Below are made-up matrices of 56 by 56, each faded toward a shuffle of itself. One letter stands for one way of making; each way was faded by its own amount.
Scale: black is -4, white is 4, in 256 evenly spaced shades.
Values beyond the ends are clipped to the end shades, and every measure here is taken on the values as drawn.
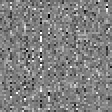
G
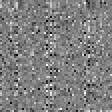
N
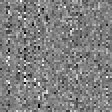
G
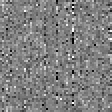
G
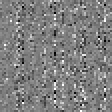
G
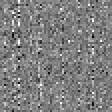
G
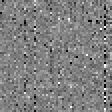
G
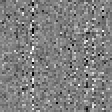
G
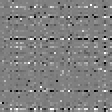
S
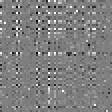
S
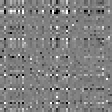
S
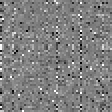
N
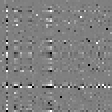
S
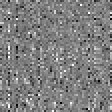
N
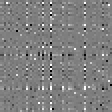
S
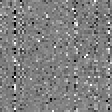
N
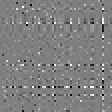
S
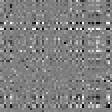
S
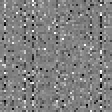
N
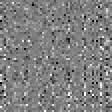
N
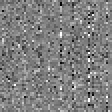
G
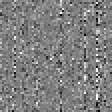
G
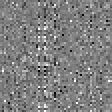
N
